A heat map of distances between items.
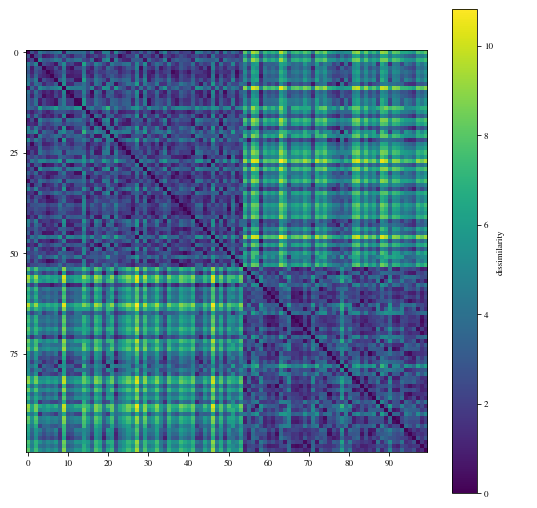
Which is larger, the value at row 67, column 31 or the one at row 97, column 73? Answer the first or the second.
the first
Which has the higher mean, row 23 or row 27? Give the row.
27
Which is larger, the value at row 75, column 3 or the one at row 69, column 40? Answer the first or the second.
the second
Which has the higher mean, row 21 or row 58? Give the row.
21
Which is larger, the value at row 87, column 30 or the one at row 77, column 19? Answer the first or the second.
the first
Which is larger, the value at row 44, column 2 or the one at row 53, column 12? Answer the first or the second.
the first
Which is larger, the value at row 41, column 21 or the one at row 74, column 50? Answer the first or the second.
the second
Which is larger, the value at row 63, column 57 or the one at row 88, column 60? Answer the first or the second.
the second
